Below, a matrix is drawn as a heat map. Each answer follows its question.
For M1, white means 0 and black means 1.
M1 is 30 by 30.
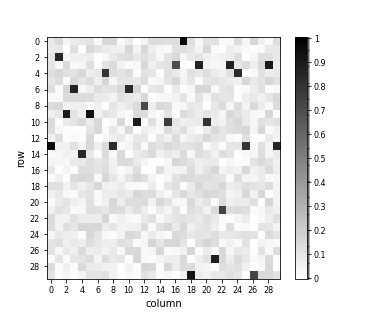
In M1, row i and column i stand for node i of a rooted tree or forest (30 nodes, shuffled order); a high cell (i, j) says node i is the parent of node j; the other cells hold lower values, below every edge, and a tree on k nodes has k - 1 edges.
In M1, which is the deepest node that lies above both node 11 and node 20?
10
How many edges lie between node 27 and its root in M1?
0
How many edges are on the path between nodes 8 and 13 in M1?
1
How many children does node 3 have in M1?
4
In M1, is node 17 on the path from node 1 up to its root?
no
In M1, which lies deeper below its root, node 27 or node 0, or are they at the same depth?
node 0
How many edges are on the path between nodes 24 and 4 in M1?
1
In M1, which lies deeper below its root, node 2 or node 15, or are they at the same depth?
node 15
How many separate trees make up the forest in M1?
5
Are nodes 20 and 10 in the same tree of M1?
yes
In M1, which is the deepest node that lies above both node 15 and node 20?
10
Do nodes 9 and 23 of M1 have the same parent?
no
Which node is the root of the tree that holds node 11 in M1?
6
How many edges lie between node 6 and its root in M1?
0
